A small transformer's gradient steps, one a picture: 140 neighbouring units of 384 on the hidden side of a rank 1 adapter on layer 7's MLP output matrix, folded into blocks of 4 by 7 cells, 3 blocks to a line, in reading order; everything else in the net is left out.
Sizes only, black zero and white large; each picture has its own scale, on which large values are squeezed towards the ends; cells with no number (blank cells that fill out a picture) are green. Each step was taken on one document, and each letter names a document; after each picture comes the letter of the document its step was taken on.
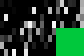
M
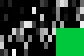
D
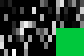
D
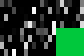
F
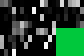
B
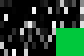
M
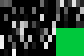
B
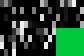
B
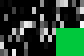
D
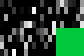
M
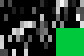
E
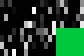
F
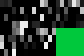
B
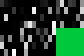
F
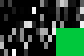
D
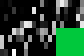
D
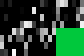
E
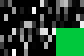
F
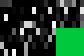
F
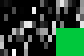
E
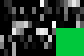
B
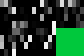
B
